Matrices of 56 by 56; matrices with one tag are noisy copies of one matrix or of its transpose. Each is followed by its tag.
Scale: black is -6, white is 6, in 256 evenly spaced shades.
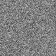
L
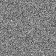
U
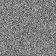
L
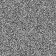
U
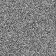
L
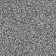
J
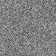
L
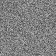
J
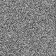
L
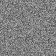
U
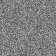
U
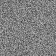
J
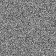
U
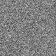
L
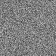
J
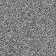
L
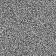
J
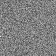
J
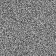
J
